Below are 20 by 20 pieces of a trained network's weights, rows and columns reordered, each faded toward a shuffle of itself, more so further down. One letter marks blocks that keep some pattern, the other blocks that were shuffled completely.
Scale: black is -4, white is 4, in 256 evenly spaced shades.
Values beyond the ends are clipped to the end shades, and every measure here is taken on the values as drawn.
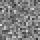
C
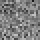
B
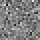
C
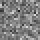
C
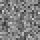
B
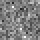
B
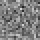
C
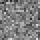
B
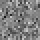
C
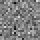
C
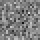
B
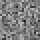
B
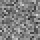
C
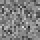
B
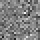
C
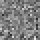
B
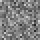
C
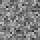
C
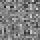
B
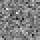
C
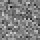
C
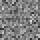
B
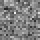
B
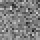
C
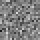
C
